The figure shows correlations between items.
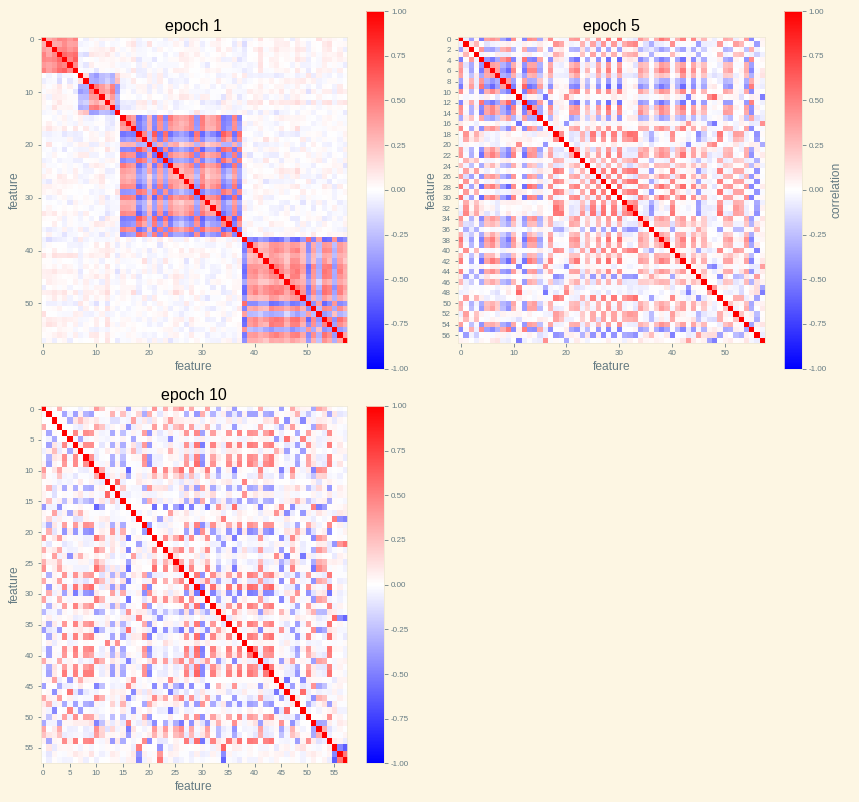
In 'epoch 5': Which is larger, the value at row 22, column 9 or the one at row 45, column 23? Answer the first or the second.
the second
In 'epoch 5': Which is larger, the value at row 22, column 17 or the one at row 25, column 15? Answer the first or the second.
the first
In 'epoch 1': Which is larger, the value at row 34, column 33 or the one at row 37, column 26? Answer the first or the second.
the second
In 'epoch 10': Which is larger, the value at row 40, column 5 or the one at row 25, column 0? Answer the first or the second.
the second
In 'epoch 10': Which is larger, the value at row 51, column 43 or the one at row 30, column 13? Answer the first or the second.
the second
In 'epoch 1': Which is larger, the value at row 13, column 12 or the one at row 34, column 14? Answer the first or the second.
the first
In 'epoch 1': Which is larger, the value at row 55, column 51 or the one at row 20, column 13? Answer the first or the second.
the second
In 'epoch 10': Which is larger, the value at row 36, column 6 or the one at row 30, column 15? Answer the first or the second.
the second
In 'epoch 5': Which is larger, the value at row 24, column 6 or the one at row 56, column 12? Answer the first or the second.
the first
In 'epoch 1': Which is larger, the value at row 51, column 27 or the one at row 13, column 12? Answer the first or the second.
the second
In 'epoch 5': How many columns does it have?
58
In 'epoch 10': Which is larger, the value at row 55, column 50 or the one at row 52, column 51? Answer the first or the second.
the first
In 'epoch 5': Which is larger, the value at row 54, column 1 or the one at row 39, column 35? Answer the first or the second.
the second
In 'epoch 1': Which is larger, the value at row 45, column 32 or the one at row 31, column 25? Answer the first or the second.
the second
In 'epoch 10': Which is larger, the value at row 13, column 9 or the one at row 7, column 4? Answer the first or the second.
the second
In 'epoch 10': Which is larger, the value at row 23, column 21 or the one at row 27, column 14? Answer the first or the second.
the first
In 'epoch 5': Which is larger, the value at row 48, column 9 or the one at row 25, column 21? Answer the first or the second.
the first
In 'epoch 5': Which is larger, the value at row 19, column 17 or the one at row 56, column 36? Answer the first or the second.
the second
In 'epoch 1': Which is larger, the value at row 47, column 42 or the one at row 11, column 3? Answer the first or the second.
the first
